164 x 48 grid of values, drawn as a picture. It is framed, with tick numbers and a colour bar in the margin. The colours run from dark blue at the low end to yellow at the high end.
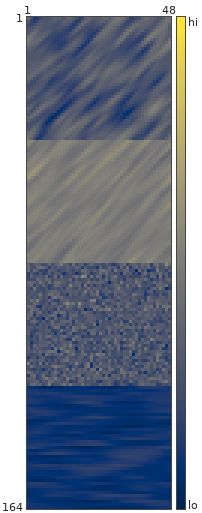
The table splits into 4 rows of 1 panel. Panel 1,1: low, slanting up to the right. Panel 2,1: middling, slanting up to the right, faint in contrast. Panel 3,1: low, fine-grained. Panel 4,1: very low, streaked across, faint in contrast.
